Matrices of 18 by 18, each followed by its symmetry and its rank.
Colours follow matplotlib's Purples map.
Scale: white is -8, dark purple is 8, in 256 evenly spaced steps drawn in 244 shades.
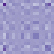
symmetric, rank two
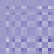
symmetric, rank one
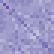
symmetric, full rank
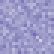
symmetric, full rank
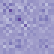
symmetric, rank three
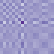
symmetric, rank two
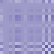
symmetric, rank one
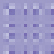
symmetric, rank one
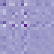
symmetric, rank two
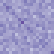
symmetric, full rank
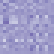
neither, rank three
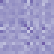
symmetric, rank three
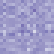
neither, rank three
